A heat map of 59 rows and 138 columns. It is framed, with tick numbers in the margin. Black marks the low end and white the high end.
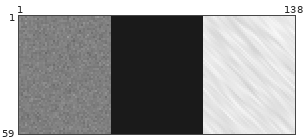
It is made of 1 by 3 panels. Panel 1,1: middling, fine-grained, faint in contrast. Panel 1,2: very low, flat. Panel 1,3: very high, slanting down to the right, faint in contrast.
